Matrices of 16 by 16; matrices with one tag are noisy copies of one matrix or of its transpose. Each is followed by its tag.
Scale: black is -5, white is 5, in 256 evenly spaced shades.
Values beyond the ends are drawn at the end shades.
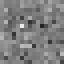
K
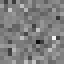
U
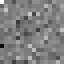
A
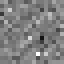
U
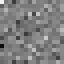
A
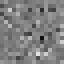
U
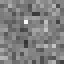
K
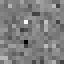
K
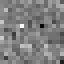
K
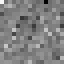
A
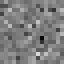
U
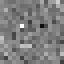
K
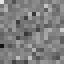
A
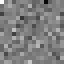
A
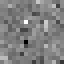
K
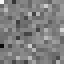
A
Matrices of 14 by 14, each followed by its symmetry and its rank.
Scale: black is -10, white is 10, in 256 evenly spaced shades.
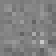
symmetric, rank three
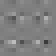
neither, rank one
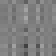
neither, rank one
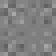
symmetric, rank two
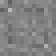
symmetric, rank three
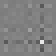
symmetric, rank two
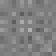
symmetric, rank two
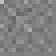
symmetric, rank three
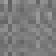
neither, rank three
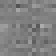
neither, rank three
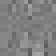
neither, rank three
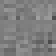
neither, rank three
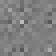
symmetric, rank three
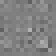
symmetric, rank two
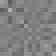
symmetric, rank three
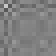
symmetric, rank two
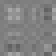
symmetric, rank two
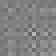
symmetric, rank two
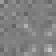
symmetric, rank three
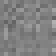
neither, rank three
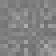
symmetric, rank three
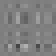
neither, rank one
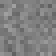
neither, rank three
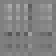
neither, rank one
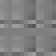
neither, rank one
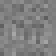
neither, rank three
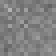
symmetric, rank three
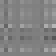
neither, rank one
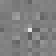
symmetric, rank two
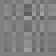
neither, rank one
